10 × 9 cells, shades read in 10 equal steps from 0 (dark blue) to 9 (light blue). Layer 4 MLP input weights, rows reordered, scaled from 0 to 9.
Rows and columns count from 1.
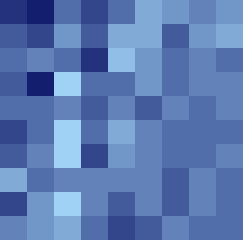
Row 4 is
3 0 9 4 4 6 4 5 5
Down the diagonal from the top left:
1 2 4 4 5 5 4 5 4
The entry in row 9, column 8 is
5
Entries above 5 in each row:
3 5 2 2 0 2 2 1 2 2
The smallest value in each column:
1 0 4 1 2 3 3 4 4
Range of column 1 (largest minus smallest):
6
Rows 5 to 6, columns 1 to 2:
4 4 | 2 4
